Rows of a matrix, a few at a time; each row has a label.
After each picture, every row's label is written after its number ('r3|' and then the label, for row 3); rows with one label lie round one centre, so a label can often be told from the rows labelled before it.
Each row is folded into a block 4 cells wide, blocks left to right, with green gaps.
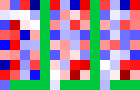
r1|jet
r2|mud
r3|mud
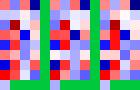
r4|jet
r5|jet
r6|jet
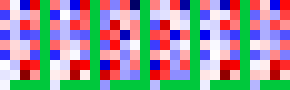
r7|mud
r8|mud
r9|jet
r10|jet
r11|mud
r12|mud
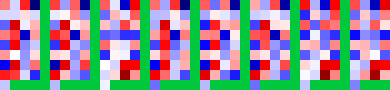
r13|jet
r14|jet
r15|mud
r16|jet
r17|jet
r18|jet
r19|mud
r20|mud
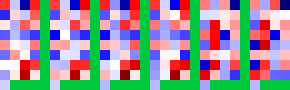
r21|mud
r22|mud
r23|mud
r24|mud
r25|jet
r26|jet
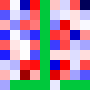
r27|mud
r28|jet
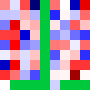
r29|jet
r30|mud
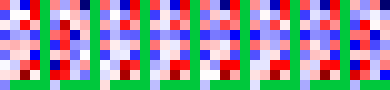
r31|mud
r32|jet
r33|mud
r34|mud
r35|mud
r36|mud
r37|mud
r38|jet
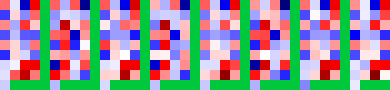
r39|mud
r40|jet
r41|mud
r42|jet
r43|mud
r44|jet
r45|mud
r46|mud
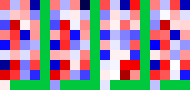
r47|jet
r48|jet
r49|mud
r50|jet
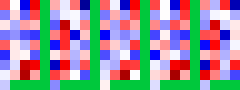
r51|mud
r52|jet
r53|mud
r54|mud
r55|jet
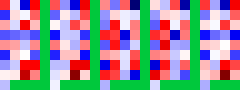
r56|mud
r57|mud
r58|jet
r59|jet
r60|mud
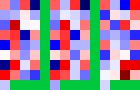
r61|jet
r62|jet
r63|mud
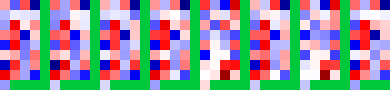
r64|jet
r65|jet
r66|jet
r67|jet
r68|mud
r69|jet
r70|mud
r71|jet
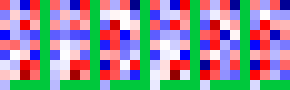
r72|mud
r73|mud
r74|jet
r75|mud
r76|jet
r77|jet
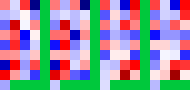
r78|jet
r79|jet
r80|mud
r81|mud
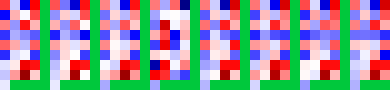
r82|mud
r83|mud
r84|mud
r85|jet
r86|mud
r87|mud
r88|mud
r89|mud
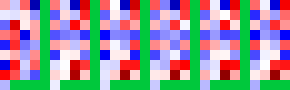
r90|jet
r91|mud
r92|mud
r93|mud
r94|mud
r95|mud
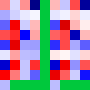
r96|jet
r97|jet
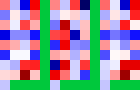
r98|mud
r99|jet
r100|mud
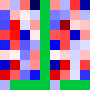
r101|jet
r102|jet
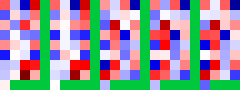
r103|mud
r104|mud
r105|jet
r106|jet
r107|jet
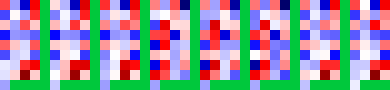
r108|mud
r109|mud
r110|mud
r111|jet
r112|jet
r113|jet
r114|mud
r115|mud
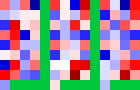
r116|jet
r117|mud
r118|mud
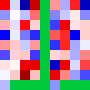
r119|mud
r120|jet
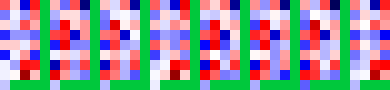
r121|mud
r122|jet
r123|jet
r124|mud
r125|jet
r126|jet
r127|jet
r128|mud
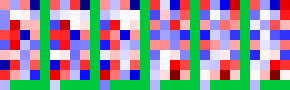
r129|jet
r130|jet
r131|jet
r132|mud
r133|mud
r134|mud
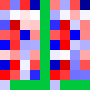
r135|jet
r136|jet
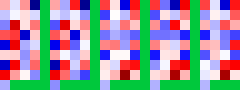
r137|jet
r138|jet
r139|mud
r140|mud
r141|mud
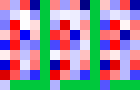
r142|jet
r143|jet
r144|jet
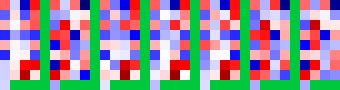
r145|mud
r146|jet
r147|mud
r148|mud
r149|mud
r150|jet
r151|jet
